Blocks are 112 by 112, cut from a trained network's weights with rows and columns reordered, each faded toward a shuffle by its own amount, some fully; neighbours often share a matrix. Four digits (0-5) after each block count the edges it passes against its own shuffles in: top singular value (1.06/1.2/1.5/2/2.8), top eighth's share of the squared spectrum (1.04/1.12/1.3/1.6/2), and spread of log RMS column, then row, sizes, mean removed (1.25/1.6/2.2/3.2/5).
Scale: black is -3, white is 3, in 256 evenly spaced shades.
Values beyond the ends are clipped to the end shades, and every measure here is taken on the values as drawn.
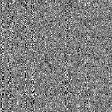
3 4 4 2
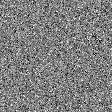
0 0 0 0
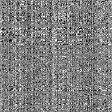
4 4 1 4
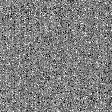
2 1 0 1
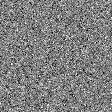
0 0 0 0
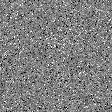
0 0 0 0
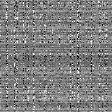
4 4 4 2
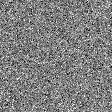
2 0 0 0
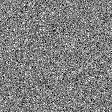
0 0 0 0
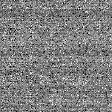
3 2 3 1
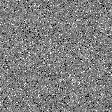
0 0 0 0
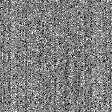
3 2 0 2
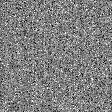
1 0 0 0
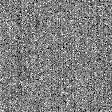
2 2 0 1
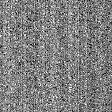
3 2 0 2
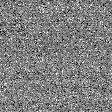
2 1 1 0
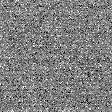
2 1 1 0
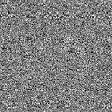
3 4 1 3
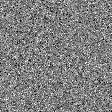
1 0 0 0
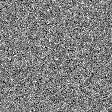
1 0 0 0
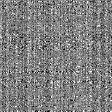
4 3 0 4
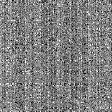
4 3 1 3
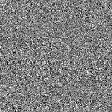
4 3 0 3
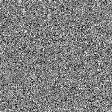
2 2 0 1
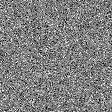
1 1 0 0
